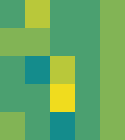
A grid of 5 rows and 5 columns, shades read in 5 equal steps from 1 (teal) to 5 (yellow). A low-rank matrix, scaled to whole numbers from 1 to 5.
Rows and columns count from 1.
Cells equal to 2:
12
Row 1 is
2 4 2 2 3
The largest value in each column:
3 4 5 2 3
